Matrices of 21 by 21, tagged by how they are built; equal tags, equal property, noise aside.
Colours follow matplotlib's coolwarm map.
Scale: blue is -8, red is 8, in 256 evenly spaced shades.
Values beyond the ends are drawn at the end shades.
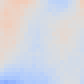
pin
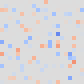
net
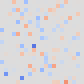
net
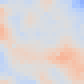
pin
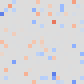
net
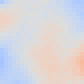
pin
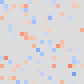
net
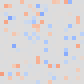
net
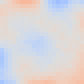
pin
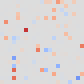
net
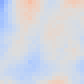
pin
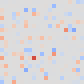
net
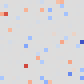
net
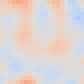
pin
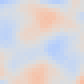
pin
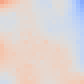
pin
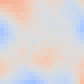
pin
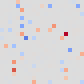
net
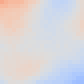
pin
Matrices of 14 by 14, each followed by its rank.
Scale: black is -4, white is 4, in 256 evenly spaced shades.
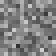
full rank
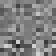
three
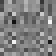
two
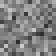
full rank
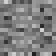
three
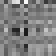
two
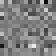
three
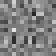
three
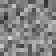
full rank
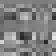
two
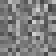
three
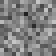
full rank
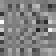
two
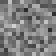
full rank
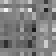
two
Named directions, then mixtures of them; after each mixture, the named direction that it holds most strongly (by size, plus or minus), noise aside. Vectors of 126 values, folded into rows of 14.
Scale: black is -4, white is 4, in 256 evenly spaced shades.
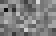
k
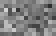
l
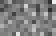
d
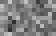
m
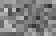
l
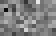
k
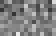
d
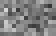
l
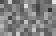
d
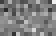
d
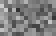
l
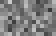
m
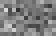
l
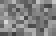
l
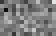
k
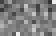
d
